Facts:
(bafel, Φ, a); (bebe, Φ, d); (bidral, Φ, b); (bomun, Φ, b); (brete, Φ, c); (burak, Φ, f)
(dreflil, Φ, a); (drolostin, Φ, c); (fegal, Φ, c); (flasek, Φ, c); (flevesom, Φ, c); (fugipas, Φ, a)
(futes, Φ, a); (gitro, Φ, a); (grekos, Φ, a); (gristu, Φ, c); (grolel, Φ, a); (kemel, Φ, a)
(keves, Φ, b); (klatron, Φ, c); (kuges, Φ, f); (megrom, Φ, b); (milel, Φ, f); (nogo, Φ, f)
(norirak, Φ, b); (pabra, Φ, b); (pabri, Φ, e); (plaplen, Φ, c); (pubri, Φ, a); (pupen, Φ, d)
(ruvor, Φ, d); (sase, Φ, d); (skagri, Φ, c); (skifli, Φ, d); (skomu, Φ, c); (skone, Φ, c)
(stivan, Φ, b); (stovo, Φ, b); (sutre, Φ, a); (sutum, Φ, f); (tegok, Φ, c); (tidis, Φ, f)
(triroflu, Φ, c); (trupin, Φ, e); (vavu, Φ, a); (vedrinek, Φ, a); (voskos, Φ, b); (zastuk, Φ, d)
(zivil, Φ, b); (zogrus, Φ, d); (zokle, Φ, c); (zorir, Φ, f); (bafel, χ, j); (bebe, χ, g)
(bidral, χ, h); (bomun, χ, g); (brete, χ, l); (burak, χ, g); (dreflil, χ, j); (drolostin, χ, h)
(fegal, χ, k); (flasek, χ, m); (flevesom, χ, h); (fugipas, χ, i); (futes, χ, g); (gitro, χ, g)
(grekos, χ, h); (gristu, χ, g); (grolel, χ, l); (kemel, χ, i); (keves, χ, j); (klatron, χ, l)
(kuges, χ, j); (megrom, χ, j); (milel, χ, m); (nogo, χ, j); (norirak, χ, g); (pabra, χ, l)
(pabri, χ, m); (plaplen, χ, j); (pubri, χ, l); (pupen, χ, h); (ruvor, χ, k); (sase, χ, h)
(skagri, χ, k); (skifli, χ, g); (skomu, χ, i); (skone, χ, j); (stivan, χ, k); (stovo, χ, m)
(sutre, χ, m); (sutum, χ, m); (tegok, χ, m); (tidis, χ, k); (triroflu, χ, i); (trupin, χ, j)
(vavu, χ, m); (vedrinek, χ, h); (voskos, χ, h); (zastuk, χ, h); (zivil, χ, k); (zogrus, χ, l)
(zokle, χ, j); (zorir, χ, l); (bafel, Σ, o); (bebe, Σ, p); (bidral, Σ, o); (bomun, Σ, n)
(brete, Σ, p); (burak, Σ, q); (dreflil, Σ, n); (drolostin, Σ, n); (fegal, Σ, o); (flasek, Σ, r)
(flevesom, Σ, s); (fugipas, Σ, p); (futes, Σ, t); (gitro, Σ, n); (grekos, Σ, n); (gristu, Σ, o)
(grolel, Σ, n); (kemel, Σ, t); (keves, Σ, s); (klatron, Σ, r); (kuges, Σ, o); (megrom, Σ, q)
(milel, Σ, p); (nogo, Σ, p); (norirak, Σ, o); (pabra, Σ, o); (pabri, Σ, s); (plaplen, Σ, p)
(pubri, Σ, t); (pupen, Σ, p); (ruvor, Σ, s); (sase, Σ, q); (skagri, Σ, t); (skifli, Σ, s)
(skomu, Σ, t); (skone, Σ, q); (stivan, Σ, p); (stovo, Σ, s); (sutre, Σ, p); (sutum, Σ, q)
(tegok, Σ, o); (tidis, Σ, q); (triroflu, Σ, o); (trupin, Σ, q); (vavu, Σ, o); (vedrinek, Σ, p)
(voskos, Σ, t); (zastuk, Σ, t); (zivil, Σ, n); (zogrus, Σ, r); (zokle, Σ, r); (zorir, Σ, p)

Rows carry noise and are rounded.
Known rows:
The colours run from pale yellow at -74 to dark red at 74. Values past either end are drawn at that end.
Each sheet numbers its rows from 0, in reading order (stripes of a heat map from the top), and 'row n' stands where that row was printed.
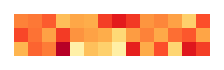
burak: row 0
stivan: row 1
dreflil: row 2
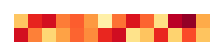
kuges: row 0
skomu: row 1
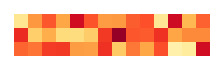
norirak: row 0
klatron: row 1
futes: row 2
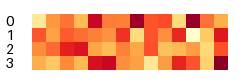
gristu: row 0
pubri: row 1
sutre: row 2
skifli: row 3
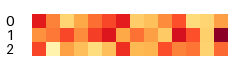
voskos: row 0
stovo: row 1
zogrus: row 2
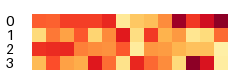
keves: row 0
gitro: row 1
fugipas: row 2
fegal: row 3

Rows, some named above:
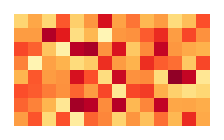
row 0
bomun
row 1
trupin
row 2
flevesom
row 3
zogrus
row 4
fegal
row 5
vedrinek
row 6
flevesom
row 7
zivil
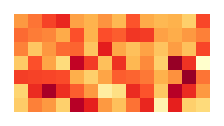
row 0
sutre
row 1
zorir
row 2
bebe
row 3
triroflu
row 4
nogo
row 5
bafel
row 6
bidral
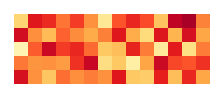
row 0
kuges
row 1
skagri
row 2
vavu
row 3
ruvor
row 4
skagri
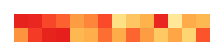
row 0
kemel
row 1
sutre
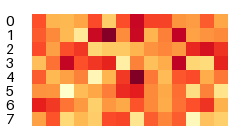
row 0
brete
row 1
flevesom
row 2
megrom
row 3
pabri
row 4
flasek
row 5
drolostin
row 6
tidis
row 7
grekos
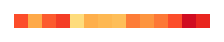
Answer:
megrom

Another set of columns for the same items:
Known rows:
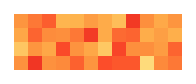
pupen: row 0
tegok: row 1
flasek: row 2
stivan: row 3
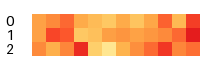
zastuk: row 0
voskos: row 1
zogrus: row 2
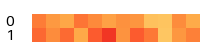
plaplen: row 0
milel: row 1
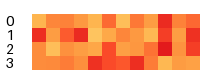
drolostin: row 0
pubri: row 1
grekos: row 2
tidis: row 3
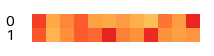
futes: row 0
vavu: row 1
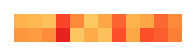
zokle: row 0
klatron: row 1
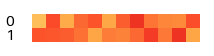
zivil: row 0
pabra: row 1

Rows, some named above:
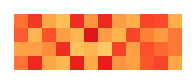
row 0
keves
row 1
vedrinek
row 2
klatron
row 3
keves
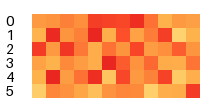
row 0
tidis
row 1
ruvor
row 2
zorir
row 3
fugipas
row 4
ruvor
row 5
skomu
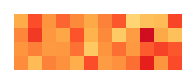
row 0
skagri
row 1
skifli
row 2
bomun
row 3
grekos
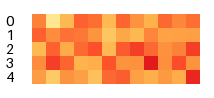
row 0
dreflil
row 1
bebe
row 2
zivil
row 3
bidral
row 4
kemel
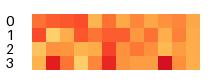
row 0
brete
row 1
bafel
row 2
triroflu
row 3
flevesom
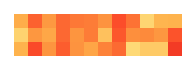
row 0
fegal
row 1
flasek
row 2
skagri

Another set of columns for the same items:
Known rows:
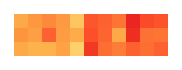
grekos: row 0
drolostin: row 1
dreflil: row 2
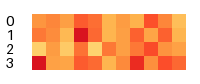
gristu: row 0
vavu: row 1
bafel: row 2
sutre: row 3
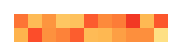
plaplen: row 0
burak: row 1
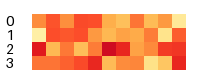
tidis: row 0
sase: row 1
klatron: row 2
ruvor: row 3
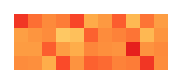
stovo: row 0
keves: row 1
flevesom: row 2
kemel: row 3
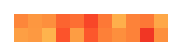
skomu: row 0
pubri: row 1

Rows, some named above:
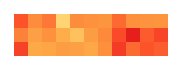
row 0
zorir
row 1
vedrinek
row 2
fugipas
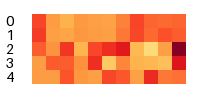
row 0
fugipas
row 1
fugipas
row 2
zogrus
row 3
skifli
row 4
drolostin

